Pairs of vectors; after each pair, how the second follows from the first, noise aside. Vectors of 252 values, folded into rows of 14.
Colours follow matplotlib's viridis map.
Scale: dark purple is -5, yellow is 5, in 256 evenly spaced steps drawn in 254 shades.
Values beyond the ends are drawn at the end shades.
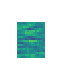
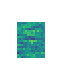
copied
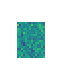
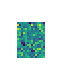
scaled up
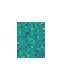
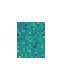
reversed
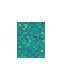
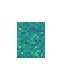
reversed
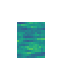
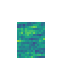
reversed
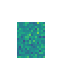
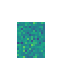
reversed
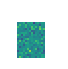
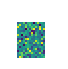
scaled up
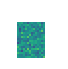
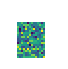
scaled up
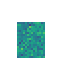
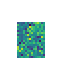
scaled up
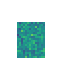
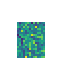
scaled up
